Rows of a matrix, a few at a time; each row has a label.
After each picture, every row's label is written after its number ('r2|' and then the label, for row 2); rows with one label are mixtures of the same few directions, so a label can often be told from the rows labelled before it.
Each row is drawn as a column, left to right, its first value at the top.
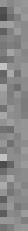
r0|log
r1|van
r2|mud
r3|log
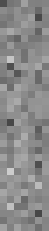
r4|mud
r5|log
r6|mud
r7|log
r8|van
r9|log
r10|log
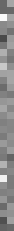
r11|van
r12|mud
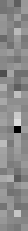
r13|mud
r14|van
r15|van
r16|mud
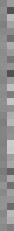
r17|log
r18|mud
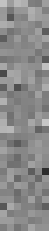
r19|mud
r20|van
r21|mud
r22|mud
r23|log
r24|van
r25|log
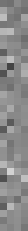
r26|van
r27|log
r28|log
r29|van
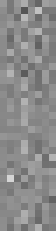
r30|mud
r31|van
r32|van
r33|mud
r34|log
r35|mud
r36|mud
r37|log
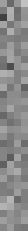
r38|van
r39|log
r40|log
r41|mud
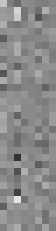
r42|mud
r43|log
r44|log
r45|log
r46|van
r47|van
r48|mud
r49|van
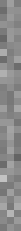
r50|van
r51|log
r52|log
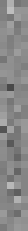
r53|van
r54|mud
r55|log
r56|log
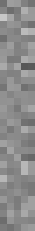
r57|van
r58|mud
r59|log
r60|log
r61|log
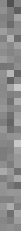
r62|log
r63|mud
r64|mud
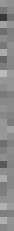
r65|van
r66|van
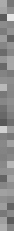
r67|van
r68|van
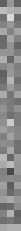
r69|mud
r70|log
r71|mud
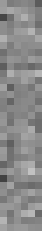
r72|van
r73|mud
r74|log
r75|log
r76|log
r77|mud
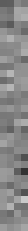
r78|mud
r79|mud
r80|log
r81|log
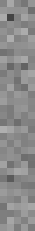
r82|van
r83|van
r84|log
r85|log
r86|mud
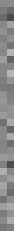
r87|log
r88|van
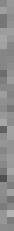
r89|van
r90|log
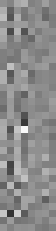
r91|log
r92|log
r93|log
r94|van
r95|mud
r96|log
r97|log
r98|log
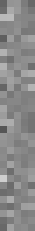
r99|van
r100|log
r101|mud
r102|mud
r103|mud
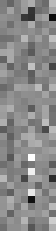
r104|van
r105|log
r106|mud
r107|van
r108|log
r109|mud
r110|van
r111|van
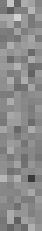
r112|van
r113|mud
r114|van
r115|mud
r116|van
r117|log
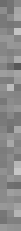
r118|mud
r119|mud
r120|log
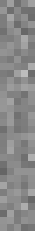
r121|log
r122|mud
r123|mud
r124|mud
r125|log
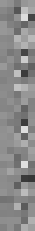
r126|log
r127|log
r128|mud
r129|van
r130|van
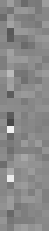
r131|van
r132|van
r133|mud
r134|mud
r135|mud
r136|mud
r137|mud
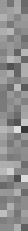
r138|log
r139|log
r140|van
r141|van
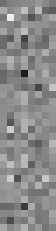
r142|mud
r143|van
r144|van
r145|mud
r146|van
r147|mud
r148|van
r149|mud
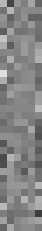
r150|mud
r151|mud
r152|log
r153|log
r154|van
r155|log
